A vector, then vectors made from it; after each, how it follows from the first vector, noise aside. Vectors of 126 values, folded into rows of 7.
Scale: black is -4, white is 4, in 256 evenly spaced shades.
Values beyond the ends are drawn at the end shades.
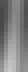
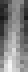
scaled up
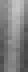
reversed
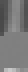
partly zeroed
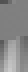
partly zeroed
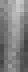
reversed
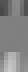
partly zeroed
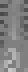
partly zeroed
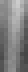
reversed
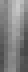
reversed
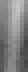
reversed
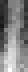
scaled up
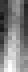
scaled up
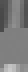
partly zeroed
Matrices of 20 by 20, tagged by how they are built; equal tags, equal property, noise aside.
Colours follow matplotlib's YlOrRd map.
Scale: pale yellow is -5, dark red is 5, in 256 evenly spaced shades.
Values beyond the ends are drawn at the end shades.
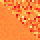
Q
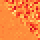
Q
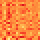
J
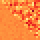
Q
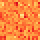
J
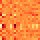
J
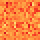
J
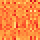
J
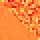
Q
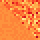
Q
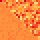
Q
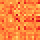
J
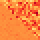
Q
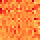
J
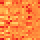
J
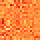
J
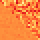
Q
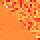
Q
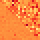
Q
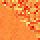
Q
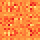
J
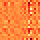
J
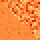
Q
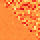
Q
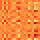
J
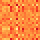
J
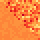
Q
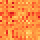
J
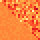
Q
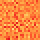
J
